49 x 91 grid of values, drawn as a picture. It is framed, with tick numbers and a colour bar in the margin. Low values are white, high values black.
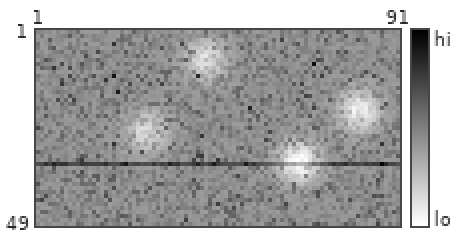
Histogram: heavy tails on both sides. Dips: four. Stripes: none. Odd lines: row 34.
